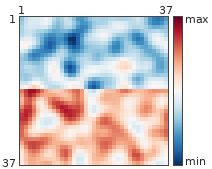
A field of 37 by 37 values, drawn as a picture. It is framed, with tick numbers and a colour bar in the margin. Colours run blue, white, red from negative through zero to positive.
A horizontal seam about 50% of the way down splits the table, and the bottom part is higher. No lone cell stands out from its neighbours. No regular stripes run through it. The field is mottled with small blotches.
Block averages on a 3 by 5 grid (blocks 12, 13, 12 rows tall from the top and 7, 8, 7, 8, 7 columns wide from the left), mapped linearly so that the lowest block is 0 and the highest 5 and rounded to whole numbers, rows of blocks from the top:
10111
44333
54554
